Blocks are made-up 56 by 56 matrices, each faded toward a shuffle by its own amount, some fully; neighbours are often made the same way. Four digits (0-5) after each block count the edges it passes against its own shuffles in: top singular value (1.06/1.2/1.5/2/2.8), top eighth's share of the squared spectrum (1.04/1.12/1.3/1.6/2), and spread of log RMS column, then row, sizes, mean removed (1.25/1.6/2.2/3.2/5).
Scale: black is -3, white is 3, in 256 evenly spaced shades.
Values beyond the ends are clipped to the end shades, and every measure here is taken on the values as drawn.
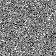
0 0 0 0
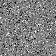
0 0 0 0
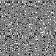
4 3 1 2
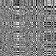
5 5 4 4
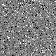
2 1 0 0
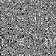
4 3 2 1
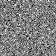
2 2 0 0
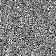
1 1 0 0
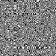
4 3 2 2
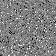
0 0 0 0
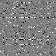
4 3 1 2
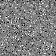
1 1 0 0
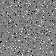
0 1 0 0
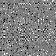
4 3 1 2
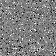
2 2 0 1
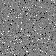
0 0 0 0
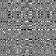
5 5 2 3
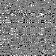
4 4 1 2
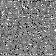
3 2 0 1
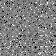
3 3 1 1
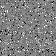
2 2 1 0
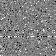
3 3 0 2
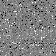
3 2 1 1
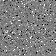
2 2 0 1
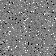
1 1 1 0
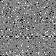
3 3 0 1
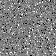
0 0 0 0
